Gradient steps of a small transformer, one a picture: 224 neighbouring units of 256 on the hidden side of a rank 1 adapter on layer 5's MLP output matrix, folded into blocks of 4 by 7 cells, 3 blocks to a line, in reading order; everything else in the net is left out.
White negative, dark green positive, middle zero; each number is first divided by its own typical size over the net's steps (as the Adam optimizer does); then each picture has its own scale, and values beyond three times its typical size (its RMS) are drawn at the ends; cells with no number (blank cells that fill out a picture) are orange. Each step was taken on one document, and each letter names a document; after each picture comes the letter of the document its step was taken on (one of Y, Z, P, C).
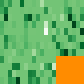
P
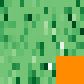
P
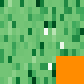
P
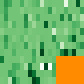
P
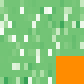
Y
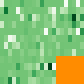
P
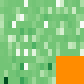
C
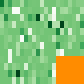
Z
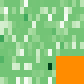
Y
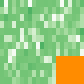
Z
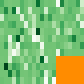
Z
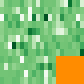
Z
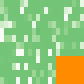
Y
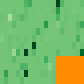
C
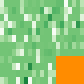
Y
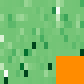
C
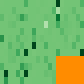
C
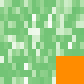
Z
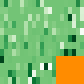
P
